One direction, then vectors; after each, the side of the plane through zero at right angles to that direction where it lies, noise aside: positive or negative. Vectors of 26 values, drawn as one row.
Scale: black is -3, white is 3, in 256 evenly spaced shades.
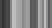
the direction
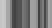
negative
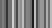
positive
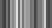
positive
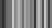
positive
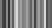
positive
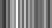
positive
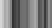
negative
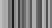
negative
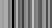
negative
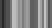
positive
